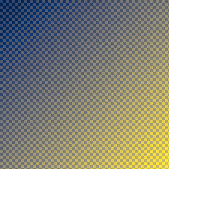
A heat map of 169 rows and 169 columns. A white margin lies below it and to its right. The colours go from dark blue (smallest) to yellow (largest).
Mirror symmetry: none. Slope: up to the bottom right. Grain: checkered. Ninth with the lowest average: top left. Ninth with the highest average: bottom right. Histogram: bell-shaped.
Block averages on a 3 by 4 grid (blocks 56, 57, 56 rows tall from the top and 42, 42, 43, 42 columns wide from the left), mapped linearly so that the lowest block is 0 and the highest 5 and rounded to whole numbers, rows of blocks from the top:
0123 | 1234 | 2345
